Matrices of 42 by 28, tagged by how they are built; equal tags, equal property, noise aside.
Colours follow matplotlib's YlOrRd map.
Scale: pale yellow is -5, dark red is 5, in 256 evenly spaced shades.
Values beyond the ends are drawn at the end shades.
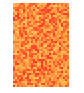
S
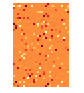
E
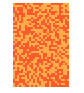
S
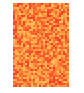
S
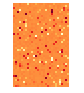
E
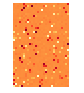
E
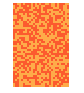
S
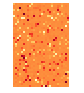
E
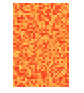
S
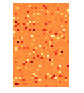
E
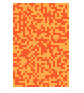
S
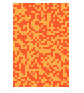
S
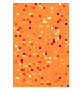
E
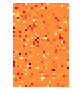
E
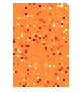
E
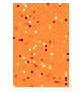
E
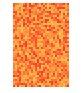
S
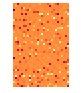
E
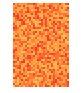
S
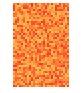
S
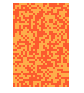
S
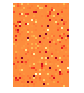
E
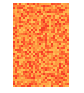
S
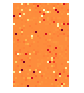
E
